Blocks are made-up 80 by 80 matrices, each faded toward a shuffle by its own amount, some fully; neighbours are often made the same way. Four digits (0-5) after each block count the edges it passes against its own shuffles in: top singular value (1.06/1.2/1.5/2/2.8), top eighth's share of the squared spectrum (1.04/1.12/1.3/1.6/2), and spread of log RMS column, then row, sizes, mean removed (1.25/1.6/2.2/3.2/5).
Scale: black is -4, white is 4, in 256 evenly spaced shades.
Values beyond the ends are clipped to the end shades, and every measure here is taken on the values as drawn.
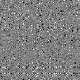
4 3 1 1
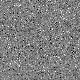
2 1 0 0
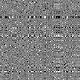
5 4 2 3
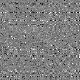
4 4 2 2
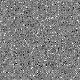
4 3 1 1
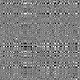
5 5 3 4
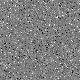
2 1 0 0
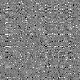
4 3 2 2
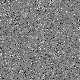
0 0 0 0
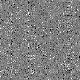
3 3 2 1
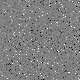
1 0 0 0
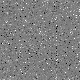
2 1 0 0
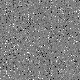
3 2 1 0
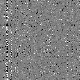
4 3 2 1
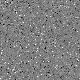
1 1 0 0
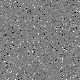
2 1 1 0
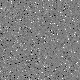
0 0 0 0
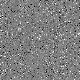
2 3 2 0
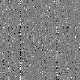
4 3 2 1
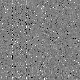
3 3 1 0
